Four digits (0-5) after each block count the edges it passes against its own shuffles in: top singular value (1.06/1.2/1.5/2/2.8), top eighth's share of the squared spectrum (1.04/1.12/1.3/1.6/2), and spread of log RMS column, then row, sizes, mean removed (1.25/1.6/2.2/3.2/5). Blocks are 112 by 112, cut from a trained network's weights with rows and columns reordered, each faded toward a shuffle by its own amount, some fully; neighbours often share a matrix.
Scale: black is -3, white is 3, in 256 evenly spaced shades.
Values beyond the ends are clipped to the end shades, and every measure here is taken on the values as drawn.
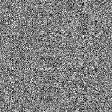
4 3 2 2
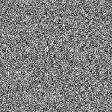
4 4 2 2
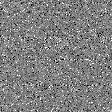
3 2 0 2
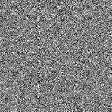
4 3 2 2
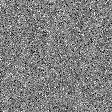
0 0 0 0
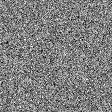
0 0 0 0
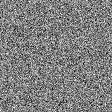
0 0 0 0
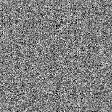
2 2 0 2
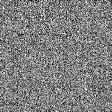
2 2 0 1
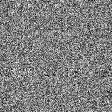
3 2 0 2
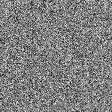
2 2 0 1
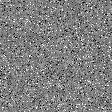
0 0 0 0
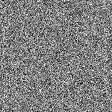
1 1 0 0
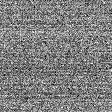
3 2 0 0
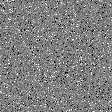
0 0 0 0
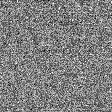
1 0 0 0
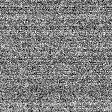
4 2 1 1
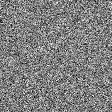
1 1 0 0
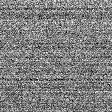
4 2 1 1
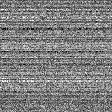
5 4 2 3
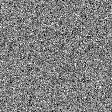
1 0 0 0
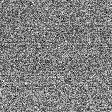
2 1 0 0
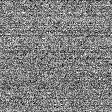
3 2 0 0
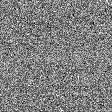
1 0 0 0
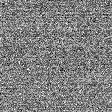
2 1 0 0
